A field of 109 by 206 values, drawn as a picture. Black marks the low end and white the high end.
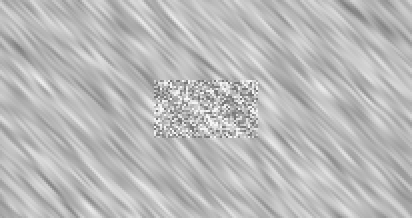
There is no seam. An odd patch, rougher than its surroundings, sits in the centre. The centre is the roughest part. Overall the values sit about 70% of the way up the scale. No single row or column stands out from its neighbours. Streaks slant down to the right.
